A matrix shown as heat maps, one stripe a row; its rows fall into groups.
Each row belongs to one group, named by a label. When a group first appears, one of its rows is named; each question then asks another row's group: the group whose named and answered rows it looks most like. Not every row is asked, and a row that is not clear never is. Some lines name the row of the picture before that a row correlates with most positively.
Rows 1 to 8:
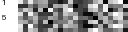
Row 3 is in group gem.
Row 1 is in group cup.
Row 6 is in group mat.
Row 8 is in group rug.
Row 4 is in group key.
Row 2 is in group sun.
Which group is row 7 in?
key
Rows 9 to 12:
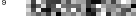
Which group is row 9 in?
key
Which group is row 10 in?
rug
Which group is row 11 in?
key
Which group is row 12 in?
mat
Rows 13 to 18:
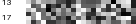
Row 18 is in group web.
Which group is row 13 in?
cup
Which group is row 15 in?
mat
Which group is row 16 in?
gem
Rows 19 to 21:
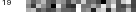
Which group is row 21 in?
mat
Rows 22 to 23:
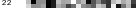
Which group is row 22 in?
key
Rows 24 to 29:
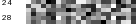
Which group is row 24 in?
web
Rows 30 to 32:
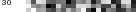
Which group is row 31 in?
web
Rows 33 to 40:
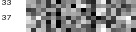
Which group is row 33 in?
mat
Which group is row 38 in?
mat
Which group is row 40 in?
rug
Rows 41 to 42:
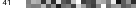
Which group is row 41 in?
gem
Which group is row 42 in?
mat
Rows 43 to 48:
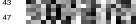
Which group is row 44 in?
mat
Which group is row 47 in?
web
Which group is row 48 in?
gem
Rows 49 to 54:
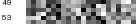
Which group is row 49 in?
key
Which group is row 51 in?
sun
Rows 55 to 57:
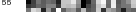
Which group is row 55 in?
sun
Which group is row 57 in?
gem
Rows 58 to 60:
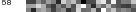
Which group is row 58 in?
sun
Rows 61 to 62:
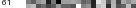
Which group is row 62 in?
mat
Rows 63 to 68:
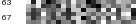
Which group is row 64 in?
key
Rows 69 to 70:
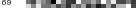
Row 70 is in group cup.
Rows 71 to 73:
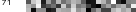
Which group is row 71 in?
gem
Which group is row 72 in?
key
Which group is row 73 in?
key
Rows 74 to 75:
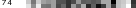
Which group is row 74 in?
cup
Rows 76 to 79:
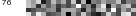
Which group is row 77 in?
mat
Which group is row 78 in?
sun
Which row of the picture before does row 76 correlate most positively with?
75
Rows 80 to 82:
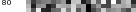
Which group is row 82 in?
key
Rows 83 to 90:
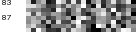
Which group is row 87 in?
mat
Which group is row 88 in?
gem
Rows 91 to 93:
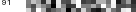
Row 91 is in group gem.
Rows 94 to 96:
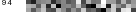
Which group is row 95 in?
mat
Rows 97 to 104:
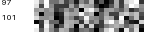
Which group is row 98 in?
key
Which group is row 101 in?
web
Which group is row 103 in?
rug
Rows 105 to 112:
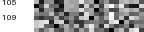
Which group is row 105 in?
key
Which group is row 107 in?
key
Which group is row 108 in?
mat
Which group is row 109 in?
sun
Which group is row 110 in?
cup
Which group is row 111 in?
mat
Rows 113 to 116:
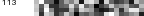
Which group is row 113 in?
mat
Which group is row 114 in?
key
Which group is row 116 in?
rug
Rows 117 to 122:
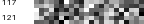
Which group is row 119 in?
web
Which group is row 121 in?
mat
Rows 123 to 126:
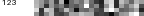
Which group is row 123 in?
mat
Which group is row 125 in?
rug
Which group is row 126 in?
key
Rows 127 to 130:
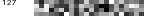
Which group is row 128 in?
key
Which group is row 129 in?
cup
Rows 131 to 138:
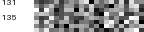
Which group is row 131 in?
sun
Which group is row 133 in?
rug
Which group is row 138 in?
cup
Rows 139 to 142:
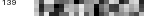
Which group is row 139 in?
rug
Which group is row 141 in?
key
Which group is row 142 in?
key
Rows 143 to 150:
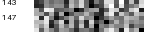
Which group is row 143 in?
sun
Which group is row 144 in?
sun
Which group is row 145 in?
rug
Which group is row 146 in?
mat
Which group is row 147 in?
key
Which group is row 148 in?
cup
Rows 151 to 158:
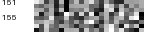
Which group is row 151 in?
mat
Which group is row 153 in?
mat
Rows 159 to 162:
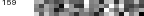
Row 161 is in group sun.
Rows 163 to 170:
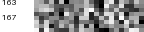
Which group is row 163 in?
mat
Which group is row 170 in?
key
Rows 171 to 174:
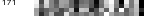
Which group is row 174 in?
rug
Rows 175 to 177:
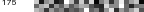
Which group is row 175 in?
rug
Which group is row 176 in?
gem
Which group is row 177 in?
mat
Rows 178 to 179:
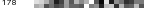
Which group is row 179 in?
mat
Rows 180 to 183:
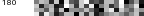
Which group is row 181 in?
rug
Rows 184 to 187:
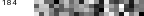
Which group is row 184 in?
mat
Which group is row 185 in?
gem
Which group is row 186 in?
gem
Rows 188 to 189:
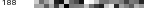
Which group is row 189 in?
mat
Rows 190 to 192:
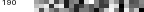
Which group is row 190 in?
mat
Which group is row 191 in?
cup
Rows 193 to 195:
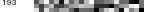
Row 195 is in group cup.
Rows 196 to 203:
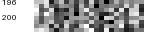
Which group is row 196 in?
cup
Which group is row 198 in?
web
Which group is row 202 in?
gem
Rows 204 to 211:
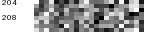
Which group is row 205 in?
key
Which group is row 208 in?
gem
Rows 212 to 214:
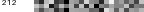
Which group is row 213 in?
cup
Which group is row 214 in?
sun
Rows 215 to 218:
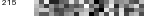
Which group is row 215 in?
key
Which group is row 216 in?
mat
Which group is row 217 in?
gem
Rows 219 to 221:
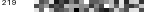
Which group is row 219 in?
web
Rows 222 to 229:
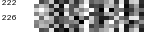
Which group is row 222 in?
web
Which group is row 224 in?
gem
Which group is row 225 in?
gem
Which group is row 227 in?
mat
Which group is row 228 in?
gem
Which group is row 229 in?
web
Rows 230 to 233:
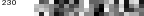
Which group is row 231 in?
gem
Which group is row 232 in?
gem
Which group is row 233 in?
key
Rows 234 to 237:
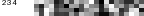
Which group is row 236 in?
rug
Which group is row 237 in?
key
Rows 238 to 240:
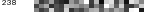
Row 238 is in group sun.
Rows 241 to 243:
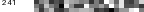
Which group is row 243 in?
key
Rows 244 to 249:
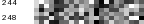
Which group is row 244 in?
gem
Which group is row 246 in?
key
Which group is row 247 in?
cup
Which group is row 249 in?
key
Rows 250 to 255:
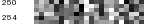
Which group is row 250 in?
gem
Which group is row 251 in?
mat
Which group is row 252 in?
mat
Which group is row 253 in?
rug
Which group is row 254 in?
sun
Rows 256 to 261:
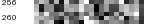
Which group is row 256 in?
gem
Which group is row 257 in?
key
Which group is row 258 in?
key
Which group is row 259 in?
cup
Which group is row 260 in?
gem
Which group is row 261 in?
web
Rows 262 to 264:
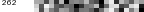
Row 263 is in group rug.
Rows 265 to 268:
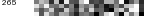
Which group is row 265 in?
gem
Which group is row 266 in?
cup
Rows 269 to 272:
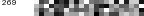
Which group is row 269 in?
web
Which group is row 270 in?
key
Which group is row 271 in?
rug
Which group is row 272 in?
key
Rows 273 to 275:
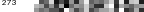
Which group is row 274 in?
mat
